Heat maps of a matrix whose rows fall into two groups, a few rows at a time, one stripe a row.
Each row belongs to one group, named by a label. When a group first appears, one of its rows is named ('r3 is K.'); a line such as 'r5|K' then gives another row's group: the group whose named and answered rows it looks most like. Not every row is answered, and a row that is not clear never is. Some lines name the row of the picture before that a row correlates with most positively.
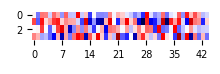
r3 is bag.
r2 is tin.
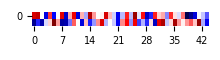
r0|bag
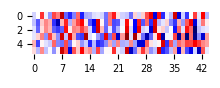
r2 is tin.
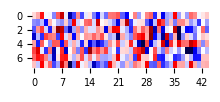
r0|tin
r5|bag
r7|tin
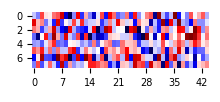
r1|bag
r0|tin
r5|bag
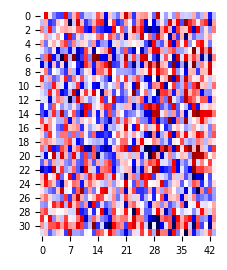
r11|tin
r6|tin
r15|bag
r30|bag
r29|bag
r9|bag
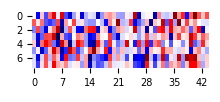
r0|tin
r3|tin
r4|tin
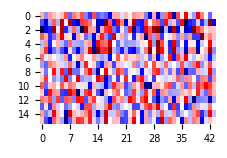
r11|tin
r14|tin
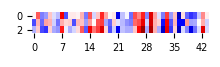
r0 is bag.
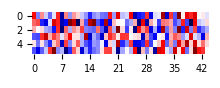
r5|tin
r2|bag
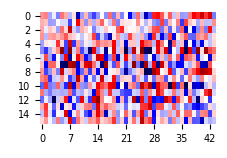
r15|bag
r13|bag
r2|tin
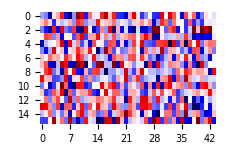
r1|bag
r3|bag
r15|tin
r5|tin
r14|bag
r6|bag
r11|tin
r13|bag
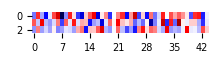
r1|bag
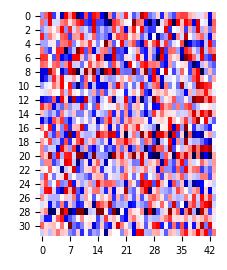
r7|bag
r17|bag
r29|tin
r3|bag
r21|tin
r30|tin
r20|bag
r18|bag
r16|bag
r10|tin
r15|tin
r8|tin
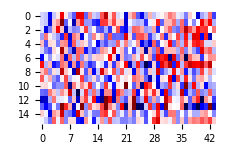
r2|tin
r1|tin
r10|bag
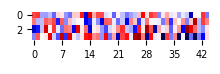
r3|bag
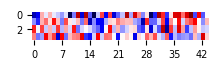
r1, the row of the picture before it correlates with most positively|2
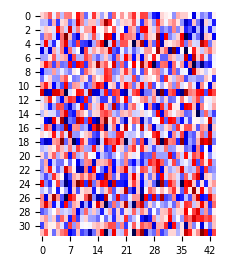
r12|tin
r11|tin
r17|tin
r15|tin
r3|tin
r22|tin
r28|tin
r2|bag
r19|bag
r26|tin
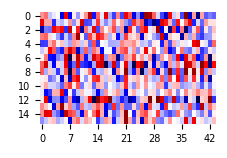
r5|tin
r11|tin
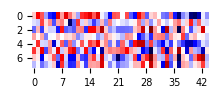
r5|bag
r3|bag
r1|tin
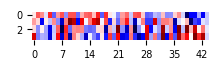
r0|bag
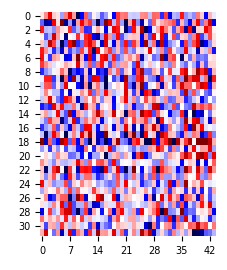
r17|tin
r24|bag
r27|tin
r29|bag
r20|tin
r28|tin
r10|tin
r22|tin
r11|bag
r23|tin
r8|tin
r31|bag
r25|bag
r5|bag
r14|bag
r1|tin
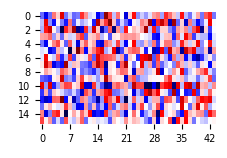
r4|tin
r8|tin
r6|bag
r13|tin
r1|bag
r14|tin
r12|tin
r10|bag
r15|bag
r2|tin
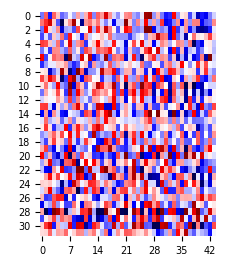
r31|bag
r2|bag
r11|bag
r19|bag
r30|bag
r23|bag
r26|tin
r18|tin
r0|bag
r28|tin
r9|tin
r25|tin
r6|tin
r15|bag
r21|tin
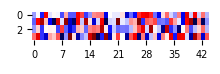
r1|tin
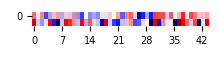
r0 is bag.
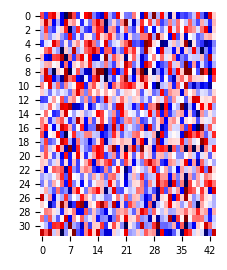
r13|tin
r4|bag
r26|bag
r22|tin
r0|tin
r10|bag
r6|tin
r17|tin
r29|bag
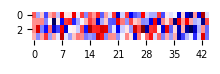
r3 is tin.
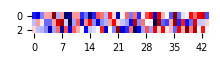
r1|tin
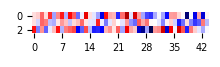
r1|tin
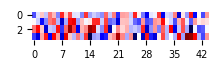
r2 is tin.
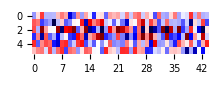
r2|bag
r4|tin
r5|bag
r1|bag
